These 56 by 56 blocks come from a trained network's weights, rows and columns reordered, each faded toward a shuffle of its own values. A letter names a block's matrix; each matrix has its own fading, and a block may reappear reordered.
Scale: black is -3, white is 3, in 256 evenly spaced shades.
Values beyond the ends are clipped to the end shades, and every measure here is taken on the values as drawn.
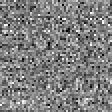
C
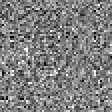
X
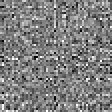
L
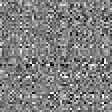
L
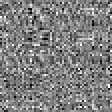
L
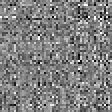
L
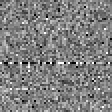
C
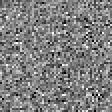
C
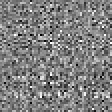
L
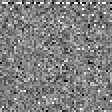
C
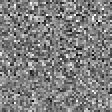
X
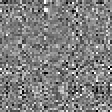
L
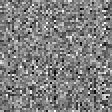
X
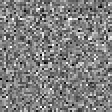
X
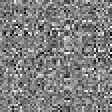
L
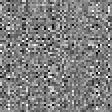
L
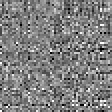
L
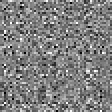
L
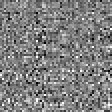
L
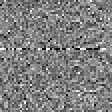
C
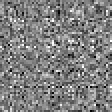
L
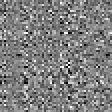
L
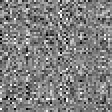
L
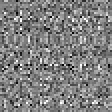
L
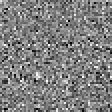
C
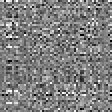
L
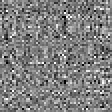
L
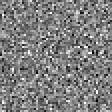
X
